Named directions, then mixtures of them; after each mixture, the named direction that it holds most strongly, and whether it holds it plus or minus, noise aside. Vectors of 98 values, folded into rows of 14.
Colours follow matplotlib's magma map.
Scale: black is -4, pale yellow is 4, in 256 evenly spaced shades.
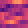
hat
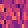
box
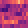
hat, plus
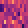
box, minus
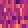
box, minus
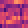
hat, plus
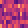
box, minus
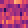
hat, plus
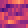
hat, plus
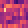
hat, minus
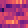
hat, plus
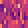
box, minus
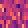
box, plus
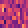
box, plus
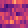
hat, plus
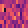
box, plus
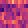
hat, plus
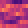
hat, minus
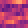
hat, plus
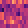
hat, plus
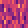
box, minus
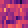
hat, minus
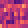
hat, minus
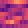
hat, plus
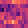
hat, plus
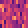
box, plus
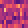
box, minus
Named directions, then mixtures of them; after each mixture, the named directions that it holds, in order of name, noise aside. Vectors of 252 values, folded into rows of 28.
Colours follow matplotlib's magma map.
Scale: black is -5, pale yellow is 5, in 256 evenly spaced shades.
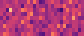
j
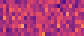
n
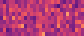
n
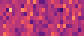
j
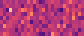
j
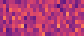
n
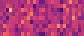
j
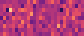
j, n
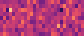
j, n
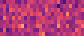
n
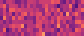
n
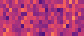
j, n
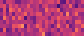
n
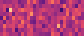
j, n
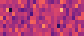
j, n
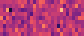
j, n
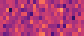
j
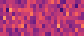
j, n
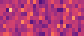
j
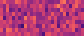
n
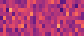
j, n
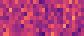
j, n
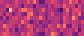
j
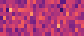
j, n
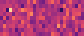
j, n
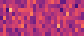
j, n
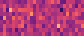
j, n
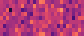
j
